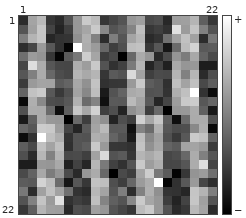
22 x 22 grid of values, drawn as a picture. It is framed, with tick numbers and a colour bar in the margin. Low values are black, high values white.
Upright stripes repeat 4 times across the table. A half turn leaves it unchanged. No overall slope runs across the table.
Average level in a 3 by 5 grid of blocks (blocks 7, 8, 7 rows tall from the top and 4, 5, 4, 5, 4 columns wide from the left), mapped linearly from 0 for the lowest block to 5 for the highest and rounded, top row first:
4 5 1 2 4
5 4 0 4 5
4 2 1 5 4
